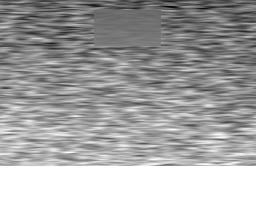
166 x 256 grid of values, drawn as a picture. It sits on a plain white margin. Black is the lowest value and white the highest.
Grain: streaks across. Histogram: bell-shaped. Calmest part: top middle. Odd patch: calmer, in the top middle. Slope: up to the bottom.
